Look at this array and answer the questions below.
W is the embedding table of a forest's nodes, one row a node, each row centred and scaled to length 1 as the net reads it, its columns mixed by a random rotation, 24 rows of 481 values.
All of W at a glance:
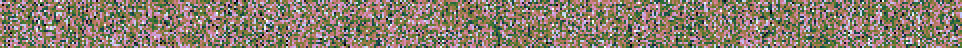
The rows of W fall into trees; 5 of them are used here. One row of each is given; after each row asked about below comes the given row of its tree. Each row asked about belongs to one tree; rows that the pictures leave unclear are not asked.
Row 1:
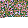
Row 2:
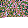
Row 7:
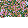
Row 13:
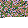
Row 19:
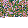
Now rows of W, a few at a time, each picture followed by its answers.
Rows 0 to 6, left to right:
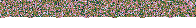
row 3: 7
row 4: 1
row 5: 2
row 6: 7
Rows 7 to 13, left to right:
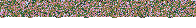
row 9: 13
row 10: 2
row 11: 2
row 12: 1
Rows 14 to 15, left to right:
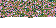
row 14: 13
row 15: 1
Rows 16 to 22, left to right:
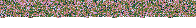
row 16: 7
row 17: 13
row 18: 7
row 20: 13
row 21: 19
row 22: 13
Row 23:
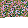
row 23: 1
